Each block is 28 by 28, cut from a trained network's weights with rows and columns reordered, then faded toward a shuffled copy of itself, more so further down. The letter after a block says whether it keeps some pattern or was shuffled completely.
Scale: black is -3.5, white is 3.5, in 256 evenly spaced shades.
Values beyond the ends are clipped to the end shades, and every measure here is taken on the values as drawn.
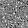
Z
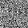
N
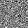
N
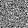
Z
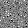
Z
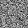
N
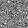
Z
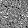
Z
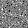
Z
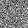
Z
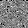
N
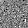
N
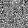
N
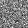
Z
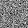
Z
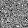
Z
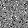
Z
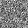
N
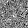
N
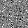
N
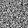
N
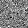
Z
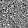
Z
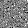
Z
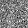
N
